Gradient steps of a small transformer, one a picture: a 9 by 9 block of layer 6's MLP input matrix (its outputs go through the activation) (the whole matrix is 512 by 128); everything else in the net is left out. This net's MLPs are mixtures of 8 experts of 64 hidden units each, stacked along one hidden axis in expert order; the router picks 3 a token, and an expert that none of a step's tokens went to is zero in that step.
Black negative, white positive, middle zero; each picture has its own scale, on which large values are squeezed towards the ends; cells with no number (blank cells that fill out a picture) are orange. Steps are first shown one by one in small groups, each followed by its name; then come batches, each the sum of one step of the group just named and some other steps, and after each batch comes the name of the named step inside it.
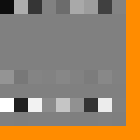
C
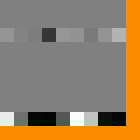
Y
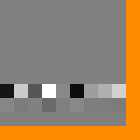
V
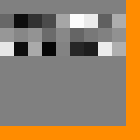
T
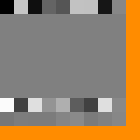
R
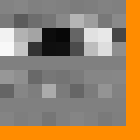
T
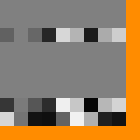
Y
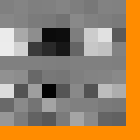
Y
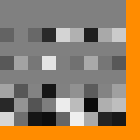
Y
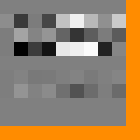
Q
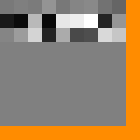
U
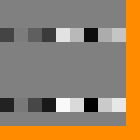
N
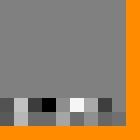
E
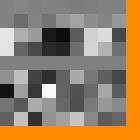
Q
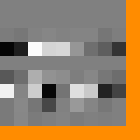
E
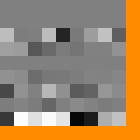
E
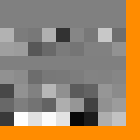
N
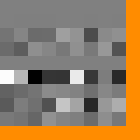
N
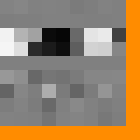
E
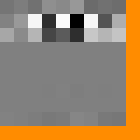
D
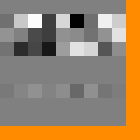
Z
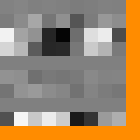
Z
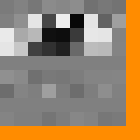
D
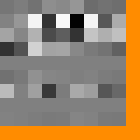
D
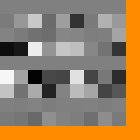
Z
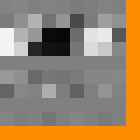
Z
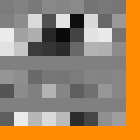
D
